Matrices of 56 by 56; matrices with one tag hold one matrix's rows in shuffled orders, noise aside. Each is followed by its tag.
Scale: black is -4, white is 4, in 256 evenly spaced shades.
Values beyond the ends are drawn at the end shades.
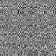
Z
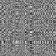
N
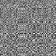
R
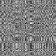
N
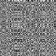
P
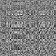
P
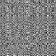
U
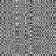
N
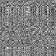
U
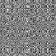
U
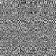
Z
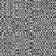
N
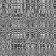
P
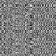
N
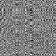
N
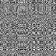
R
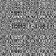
P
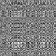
P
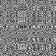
R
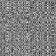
U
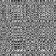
P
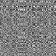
R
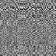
R
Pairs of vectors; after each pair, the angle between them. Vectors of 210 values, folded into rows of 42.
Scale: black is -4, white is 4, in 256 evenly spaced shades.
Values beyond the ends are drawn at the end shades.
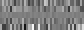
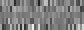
nearly parallel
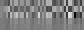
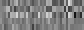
nearly parallel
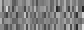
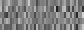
nearly parallel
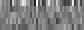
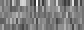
nearly parallel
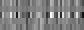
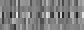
nearly opposite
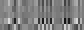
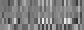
nearly opposite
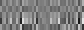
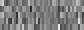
partly opposed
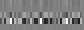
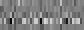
nearly opposite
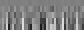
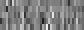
partly aligned
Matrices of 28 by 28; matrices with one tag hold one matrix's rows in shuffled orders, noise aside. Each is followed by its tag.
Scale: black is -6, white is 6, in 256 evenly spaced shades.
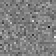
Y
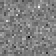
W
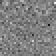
Y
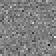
Y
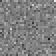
Y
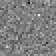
W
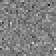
Y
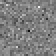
W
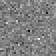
W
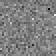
Y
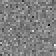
Y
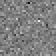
W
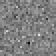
W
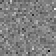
Y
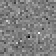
W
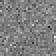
Y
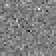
W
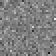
Y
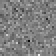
W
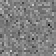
Y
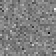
Y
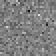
W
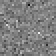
W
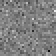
Y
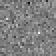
W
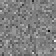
Y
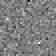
W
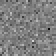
Y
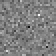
W
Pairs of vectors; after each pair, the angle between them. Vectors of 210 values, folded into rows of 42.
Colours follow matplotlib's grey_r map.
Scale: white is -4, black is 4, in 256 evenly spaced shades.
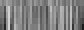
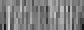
nearly parallel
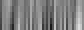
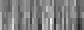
nearly opposite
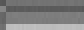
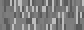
orthogonal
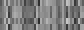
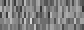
partly opposed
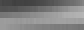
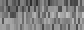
partly aligned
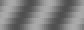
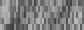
partly aligned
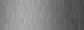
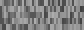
orthogonal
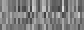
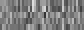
nearly parallel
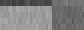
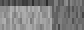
nearly parallel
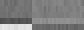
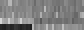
nearly opposite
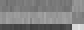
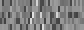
orthogonal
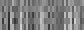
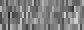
partly aligned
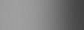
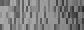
partly aligned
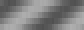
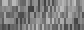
partly opposed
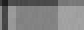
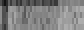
nearly parallel
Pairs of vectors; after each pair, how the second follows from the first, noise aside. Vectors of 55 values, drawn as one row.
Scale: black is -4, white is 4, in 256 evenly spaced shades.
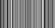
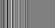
partly zeroed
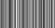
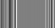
partly zeroed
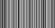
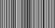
wrapped around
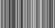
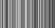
wrapped around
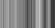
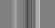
partly zeroed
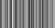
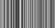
shuffled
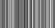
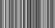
reversed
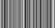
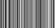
shuffled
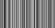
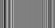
partly zeroed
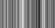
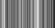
wrapped around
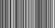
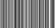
shuffled
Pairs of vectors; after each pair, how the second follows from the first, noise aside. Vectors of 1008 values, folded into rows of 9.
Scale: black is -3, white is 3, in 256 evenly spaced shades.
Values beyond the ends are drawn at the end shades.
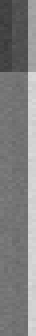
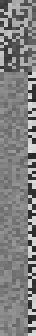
sign-scrambled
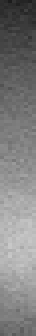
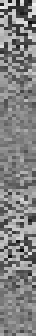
sign-scrambled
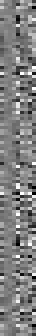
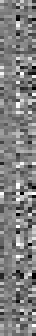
sign-scrambled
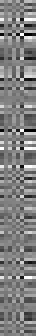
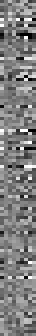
sign-scrambled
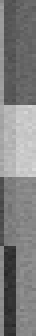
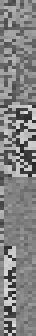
sign-scrambled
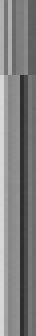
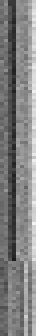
reversed
